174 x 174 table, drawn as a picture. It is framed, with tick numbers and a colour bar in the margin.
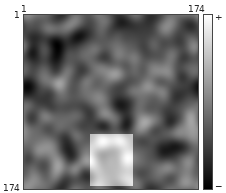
The top left is the ninth with the lowest average. The bottom middle is the roughest part. In the bottom middle lies a patch that is higher than the rest. The ninth with the highest average is the bottom middle. Most values sit low, with a long tail of high ones.
